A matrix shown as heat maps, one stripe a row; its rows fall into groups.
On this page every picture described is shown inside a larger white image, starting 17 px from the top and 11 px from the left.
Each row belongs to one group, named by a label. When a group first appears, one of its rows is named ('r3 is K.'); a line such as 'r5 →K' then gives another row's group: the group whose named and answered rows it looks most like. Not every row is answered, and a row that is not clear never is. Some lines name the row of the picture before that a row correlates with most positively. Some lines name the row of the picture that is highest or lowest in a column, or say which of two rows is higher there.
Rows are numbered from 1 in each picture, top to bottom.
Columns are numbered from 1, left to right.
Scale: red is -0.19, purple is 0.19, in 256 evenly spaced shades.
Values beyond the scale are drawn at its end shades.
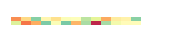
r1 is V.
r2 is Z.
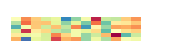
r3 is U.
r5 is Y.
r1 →Z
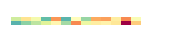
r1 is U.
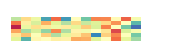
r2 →V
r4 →Y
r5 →V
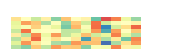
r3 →Z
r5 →Y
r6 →Z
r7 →Z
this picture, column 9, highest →1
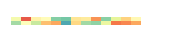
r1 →Z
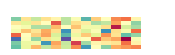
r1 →U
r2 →Y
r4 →Z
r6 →U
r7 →U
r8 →U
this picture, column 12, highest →5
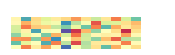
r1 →Y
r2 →Z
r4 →U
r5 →U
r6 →V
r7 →U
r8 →Z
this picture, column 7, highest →2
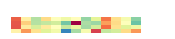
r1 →V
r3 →V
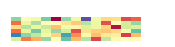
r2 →V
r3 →Y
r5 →U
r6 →Z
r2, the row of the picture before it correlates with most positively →1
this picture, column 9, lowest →6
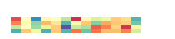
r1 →V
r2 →V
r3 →U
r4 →U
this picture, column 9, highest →2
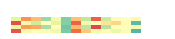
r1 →Z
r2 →V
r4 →V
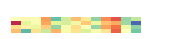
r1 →V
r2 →V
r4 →Y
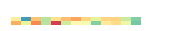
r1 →Y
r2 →Y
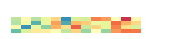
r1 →U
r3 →Y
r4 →U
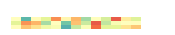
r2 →Z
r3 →Z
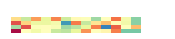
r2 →V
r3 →Z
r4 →V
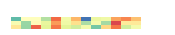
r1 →U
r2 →Y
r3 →Y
